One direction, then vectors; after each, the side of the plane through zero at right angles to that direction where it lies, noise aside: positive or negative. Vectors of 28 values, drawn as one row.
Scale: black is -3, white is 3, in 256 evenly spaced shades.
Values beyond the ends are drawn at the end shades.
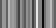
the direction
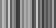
positive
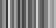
positive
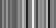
negative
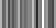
negative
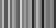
positive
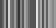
positive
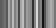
positive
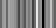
positive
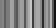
positive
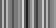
negative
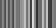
negative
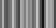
positive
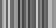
positive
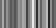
negative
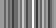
negative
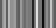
positive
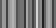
positive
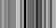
negative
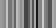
negative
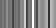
negative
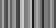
positive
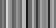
negative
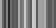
negative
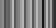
positive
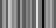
positive
